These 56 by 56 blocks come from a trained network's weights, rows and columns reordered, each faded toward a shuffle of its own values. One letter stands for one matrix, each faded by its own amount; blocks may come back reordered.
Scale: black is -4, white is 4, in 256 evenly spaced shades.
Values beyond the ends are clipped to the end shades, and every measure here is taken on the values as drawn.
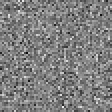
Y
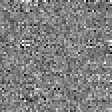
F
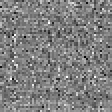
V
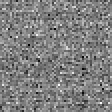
V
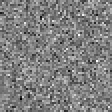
Y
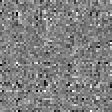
F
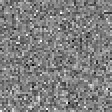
Y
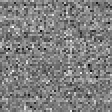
V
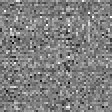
V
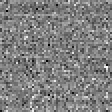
V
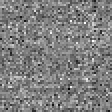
V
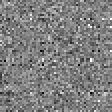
F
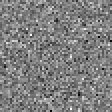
Y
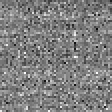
V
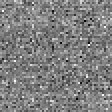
V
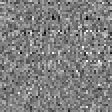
F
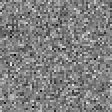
Y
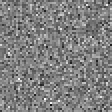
Y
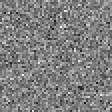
Y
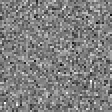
Y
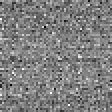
V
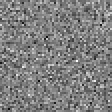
Y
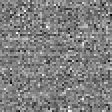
V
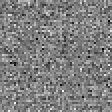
V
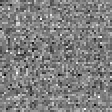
V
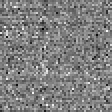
V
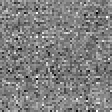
V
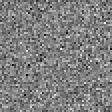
Y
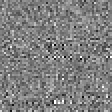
F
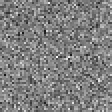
Y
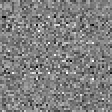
F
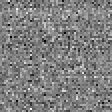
V
